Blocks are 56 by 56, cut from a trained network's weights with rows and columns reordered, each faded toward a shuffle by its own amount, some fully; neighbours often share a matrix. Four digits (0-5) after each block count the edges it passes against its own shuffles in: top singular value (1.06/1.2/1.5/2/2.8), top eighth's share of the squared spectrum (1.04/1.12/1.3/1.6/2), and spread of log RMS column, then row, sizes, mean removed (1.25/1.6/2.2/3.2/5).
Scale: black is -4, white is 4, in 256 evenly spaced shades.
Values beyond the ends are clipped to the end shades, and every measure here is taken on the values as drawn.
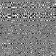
4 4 0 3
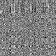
3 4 1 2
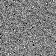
0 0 0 0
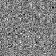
3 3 1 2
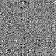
3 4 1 2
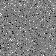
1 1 0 0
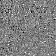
2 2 0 1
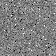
0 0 0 0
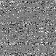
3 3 0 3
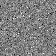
0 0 0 0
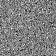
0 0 0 0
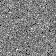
0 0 0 0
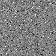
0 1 0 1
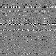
4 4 0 3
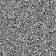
1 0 0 0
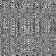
4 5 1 3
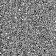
1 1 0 0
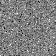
1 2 0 0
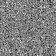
2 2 0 0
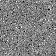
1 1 0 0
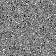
1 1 0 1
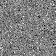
1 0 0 0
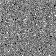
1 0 0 0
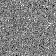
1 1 0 0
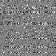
4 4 1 3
